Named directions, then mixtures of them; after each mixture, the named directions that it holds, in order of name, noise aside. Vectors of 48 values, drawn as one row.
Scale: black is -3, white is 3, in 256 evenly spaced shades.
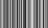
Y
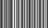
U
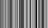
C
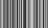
Y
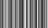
C, Y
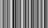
C, U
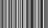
Y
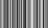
Y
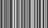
U, Y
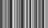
C, U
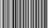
U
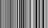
C, Y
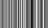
C, Y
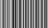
U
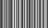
U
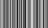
Y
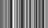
C, U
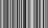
Y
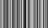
C, Y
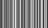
U, Y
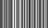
U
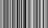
Y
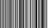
C, U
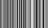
C, Y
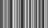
C, U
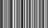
C, U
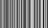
U, Y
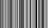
C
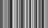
C, U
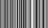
C, Y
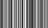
U, Y
